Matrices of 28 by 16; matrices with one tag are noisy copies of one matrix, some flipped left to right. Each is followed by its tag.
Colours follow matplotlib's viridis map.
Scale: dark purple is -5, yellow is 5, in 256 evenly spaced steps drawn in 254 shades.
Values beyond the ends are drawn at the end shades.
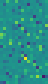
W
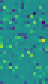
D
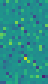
W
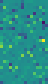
D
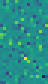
W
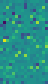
D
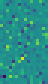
W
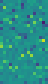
D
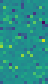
D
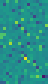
W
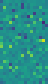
D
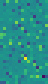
W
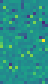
D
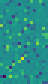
W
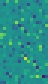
W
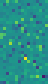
W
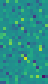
W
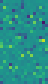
D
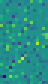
W
